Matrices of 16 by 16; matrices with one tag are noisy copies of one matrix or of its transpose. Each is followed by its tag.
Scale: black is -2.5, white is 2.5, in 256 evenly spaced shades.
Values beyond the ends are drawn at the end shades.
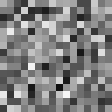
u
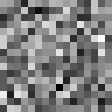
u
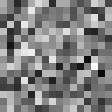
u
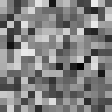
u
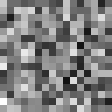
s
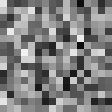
s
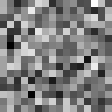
u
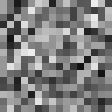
u
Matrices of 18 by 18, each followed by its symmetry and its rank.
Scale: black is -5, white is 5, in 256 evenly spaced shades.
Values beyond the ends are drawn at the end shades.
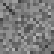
symmetric, full rank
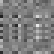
neither, rank two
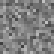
antisymmetric, full rank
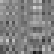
neither, rank two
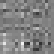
neither, rank three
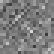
symmetric, full rank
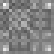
symmetric, rank three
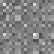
symmetric, rank three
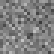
antisymmetric, full rank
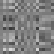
neither, rank two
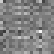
neither, rank three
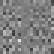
neither, rank three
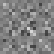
symmetric, rank three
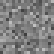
antisymmetric, full rank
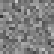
antisymmetric, full rank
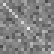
symmetric, full rank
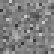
antisymmetric, full rank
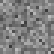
symmetric, full rank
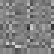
neither, rank three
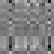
neither, rank two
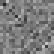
symmetric, full rank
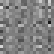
neither, rank three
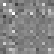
symmetric, rank three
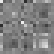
symmetric, rank three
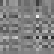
neither, rank two
